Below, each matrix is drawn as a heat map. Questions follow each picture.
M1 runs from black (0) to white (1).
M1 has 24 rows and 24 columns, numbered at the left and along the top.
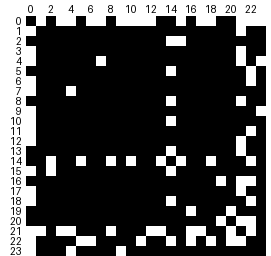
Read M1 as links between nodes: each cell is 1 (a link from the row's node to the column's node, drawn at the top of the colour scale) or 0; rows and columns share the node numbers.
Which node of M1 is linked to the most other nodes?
node 0
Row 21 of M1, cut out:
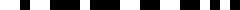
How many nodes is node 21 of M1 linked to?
11
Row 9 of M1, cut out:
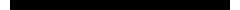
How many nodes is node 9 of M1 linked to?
2
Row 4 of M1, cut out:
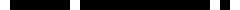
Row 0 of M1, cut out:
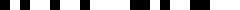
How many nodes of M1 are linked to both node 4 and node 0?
3
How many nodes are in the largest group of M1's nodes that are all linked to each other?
3
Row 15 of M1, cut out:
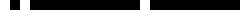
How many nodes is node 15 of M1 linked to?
3
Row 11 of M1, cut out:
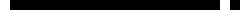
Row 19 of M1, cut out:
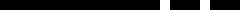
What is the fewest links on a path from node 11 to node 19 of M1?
3
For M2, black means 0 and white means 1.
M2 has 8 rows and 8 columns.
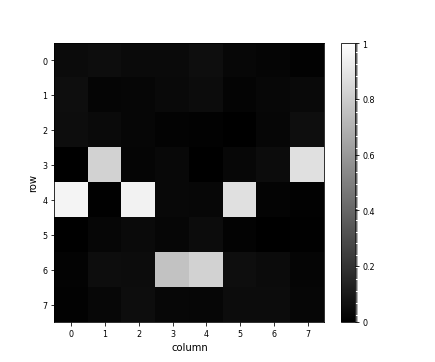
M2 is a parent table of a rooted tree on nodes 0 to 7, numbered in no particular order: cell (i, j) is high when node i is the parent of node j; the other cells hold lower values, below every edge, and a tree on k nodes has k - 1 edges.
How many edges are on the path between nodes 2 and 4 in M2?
1
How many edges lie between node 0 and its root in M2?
2
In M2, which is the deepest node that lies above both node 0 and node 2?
4
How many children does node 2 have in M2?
0
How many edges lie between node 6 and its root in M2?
0
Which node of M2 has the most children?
4
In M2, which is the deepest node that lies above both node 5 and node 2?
4
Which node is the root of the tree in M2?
6
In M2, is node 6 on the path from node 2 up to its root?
yes
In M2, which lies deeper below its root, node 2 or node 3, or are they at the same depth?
node 2
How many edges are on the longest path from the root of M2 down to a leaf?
2
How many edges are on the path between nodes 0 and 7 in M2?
4
